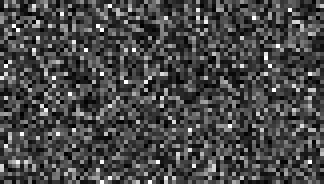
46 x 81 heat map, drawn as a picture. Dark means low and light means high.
Overall the values sit about 30% of the way up the scale. The halves do not mirror each other. There are no regular stripes. Most values sit low, with a long tail of high ones. No seam splits the table. The texture is fine-grained noise.
